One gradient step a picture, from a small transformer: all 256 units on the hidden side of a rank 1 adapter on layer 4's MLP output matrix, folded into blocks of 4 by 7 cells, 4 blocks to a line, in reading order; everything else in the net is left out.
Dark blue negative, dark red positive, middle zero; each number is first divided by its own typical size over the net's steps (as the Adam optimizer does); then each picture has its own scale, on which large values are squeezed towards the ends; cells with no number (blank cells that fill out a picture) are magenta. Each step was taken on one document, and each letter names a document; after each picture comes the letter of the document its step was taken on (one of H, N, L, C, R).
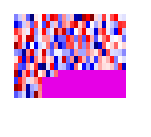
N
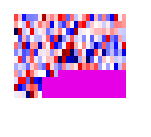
N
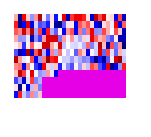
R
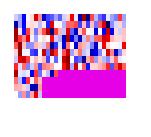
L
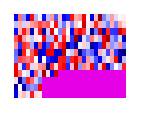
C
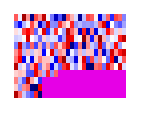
L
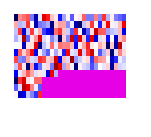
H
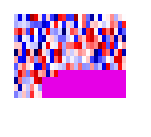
C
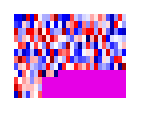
C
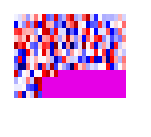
L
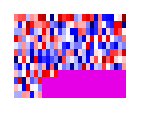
R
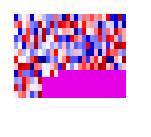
H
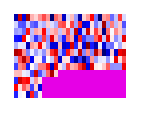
N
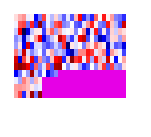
H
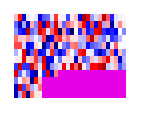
R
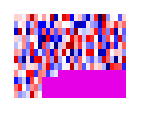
N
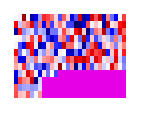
N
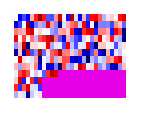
R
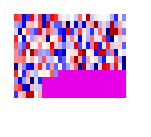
R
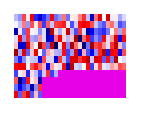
N
